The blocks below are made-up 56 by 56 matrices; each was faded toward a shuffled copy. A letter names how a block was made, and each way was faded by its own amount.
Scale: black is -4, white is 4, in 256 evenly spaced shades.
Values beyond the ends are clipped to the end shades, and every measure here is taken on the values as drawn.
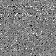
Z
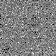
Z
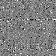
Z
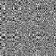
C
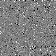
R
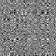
C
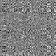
C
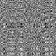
C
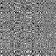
C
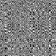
C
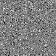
Z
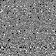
Z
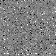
R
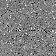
R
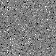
R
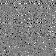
Z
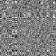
C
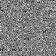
Z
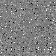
R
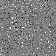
R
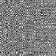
C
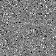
R
